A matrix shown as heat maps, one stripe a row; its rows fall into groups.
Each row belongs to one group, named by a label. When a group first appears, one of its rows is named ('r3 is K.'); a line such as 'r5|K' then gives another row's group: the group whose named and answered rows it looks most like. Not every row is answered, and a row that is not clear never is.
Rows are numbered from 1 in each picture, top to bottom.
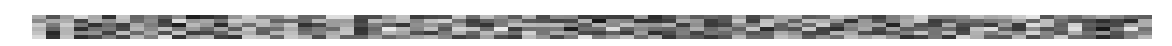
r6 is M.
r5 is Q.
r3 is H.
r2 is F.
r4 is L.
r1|Q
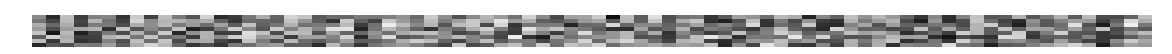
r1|M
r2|L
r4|Q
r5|M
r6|F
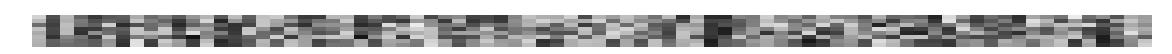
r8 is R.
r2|H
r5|L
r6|H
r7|R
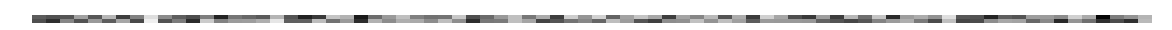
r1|H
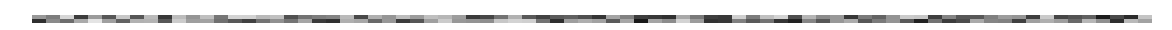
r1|F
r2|R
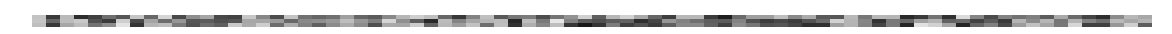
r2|Q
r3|Q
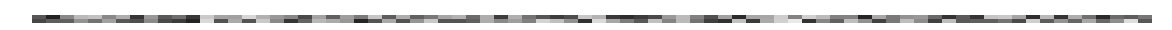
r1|F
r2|H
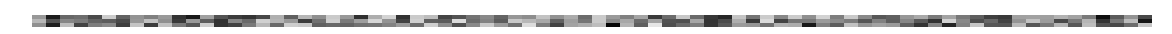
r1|H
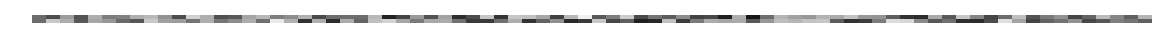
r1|M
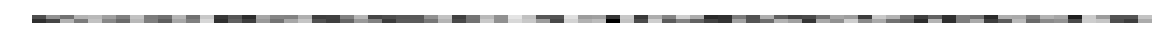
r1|R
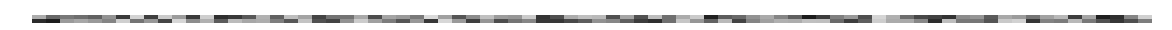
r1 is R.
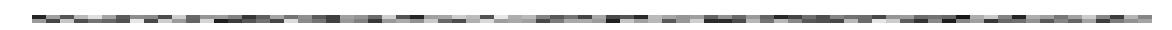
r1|R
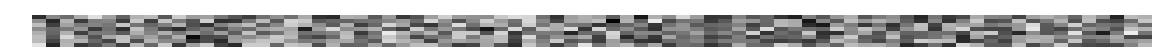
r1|R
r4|H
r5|L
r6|Q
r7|Q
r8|M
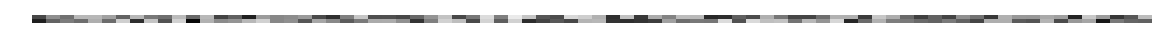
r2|F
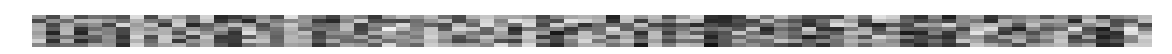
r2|R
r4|L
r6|R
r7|M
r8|R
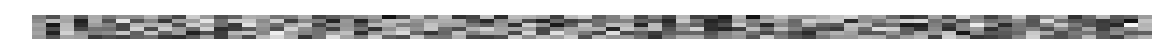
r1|M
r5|Q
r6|H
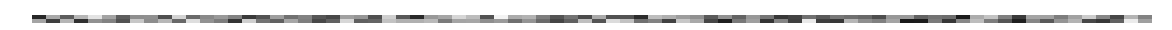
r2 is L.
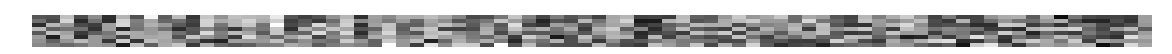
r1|F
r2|F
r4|H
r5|F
